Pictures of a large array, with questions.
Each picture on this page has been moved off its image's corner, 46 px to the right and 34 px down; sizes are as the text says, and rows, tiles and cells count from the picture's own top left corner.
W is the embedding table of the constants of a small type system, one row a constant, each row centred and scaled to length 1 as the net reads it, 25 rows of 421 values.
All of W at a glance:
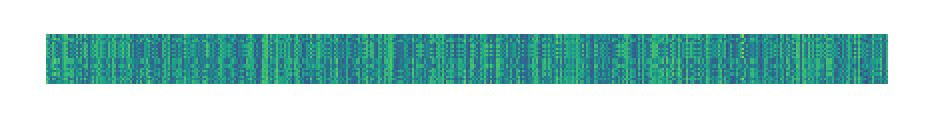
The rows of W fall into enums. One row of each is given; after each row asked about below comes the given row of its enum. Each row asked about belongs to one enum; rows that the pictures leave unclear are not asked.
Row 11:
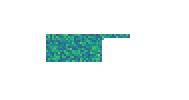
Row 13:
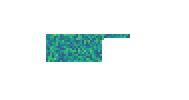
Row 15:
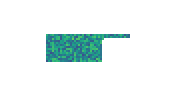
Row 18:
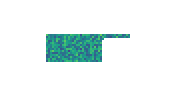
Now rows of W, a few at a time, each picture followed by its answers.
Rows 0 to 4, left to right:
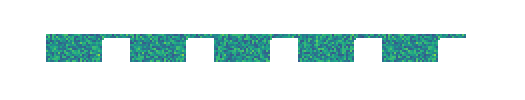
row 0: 11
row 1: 11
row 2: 13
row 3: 18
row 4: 11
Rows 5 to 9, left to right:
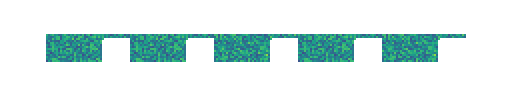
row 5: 15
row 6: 15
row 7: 11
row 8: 15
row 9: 11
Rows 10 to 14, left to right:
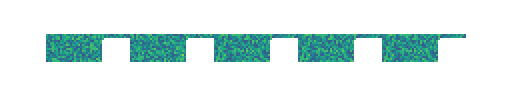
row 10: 15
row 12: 13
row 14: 13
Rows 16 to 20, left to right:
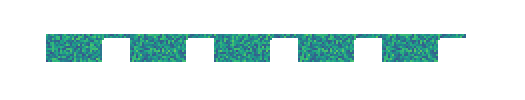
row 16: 15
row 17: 13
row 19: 13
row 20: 13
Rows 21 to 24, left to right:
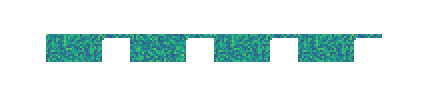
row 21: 18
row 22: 11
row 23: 18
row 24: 18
